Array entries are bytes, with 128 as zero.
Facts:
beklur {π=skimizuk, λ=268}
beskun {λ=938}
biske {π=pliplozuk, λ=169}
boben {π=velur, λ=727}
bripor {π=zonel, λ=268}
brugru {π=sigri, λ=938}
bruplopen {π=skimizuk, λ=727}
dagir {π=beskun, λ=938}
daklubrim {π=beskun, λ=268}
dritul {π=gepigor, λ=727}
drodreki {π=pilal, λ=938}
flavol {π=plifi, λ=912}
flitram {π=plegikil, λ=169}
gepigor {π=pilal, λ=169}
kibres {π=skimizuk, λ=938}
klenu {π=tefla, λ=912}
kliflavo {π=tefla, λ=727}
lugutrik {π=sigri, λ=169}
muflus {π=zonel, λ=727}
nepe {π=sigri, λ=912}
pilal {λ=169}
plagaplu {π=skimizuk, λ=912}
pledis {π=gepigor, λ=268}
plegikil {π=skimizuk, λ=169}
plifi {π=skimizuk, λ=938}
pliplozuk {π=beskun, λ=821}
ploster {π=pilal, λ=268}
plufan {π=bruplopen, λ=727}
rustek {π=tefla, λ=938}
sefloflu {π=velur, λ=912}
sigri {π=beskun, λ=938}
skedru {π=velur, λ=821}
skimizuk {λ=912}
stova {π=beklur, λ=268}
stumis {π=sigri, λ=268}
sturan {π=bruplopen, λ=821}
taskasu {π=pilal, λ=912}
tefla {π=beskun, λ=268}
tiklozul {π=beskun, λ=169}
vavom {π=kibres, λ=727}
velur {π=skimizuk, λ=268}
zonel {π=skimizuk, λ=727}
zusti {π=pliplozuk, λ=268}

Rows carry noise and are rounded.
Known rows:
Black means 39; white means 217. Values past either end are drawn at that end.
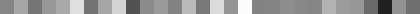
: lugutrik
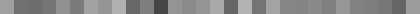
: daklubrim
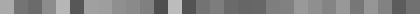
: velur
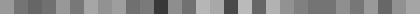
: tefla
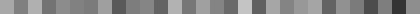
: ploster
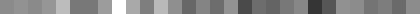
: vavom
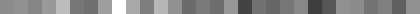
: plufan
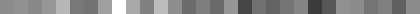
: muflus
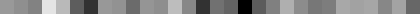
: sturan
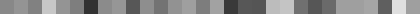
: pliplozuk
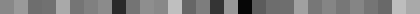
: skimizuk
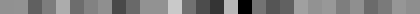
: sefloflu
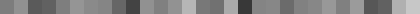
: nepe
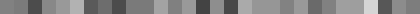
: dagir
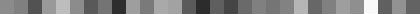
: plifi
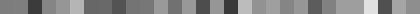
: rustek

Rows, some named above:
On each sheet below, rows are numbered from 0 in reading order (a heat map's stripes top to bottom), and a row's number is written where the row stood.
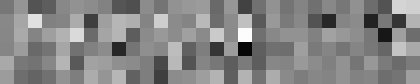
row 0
klenu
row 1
dritul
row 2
tiklozul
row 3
skimizuk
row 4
beklur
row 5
zusti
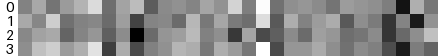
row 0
biske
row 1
pledis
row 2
taskasu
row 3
gepigor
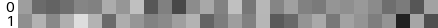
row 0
stumis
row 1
plegikil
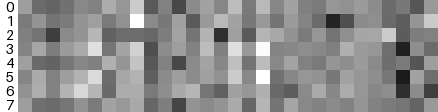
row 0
stumis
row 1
kliflavo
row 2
brugru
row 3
lugutrik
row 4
stumis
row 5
tiklozul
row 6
flitram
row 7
daklubrim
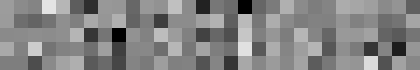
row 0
skedru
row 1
zusti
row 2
drodreki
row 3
pledis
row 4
beskun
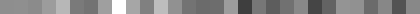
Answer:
boben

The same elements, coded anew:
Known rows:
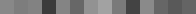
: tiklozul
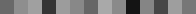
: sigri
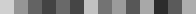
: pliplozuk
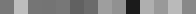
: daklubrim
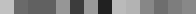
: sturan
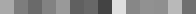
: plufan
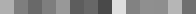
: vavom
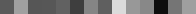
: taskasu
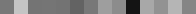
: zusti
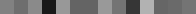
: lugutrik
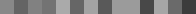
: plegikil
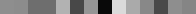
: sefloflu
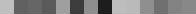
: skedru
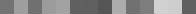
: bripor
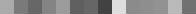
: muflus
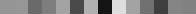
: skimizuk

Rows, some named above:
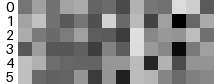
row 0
velur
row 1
klenu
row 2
boben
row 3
taskasu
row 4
kliflavo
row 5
sturan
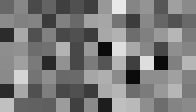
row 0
dritul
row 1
biske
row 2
pledis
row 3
sefloflu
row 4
nepe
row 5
tefla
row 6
pledis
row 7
skedru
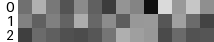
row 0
stumis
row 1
flitram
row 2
gepigor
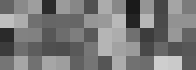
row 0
brugru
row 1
kliflavo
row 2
drodreki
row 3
gepigor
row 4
beklur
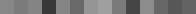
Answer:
tiklozul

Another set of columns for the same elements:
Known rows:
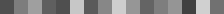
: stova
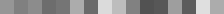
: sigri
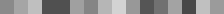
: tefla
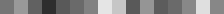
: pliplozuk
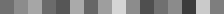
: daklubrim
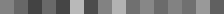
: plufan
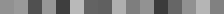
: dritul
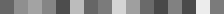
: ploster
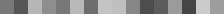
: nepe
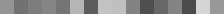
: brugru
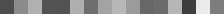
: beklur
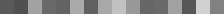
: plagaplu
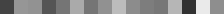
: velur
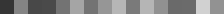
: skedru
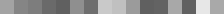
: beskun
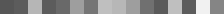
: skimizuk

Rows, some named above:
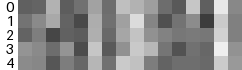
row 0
skimizuk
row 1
daklubrim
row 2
flitram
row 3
drodreki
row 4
lugutrik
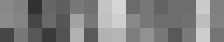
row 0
biske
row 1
tiklozul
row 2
sturan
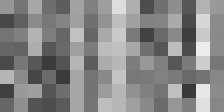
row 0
klenu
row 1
sefloflu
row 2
stumis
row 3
skimizuk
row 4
sturan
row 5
kliflavo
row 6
velur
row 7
plegikil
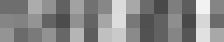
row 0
taskasu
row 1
zusti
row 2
brugru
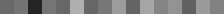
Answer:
boben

